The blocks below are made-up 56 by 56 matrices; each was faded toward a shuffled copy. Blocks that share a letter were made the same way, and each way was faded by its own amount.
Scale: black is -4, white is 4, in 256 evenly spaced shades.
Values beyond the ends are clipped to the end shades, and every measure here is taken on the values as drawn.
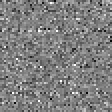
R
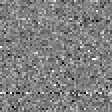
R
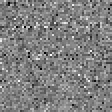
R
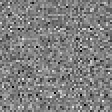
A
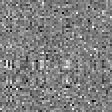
A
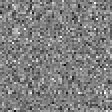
A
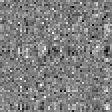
A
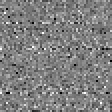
R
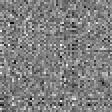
A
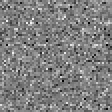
R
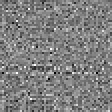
A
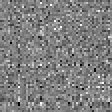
A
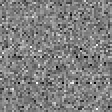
R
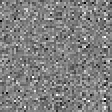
A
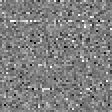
R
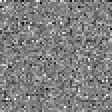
R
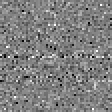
R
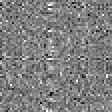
A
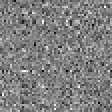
A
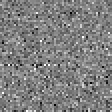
R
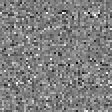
R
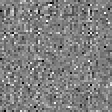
A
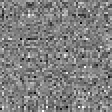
A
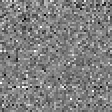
R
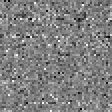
R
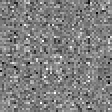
A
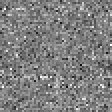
R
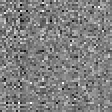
A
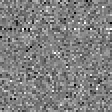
R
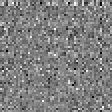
A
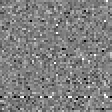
R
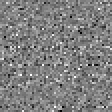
R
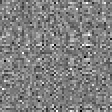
A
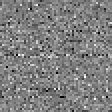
R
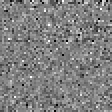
R
